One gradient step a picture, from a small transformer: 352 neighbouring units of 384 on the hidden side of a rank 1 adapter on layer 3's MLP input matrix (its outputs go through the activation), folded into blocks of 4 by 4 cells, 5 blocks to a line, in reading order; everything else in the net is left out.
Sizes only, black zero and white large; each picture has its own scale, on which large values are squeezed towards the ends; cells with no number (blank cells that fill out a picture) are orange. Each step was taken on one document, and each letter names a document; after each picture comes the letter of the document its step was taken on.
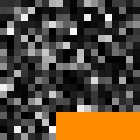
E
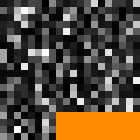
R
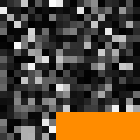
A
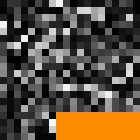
A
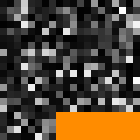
R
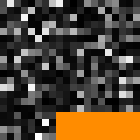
E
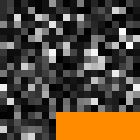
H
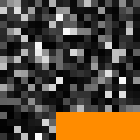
E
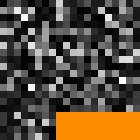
E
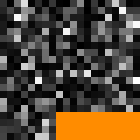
R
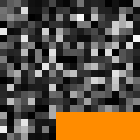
H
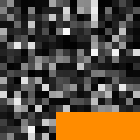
A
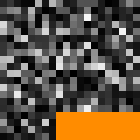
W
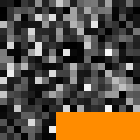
W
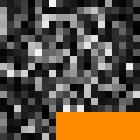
W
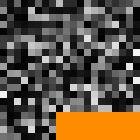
W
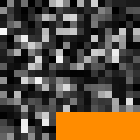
A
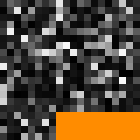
E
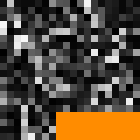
A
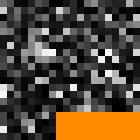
W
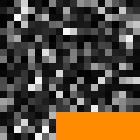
R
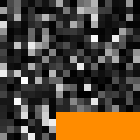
A
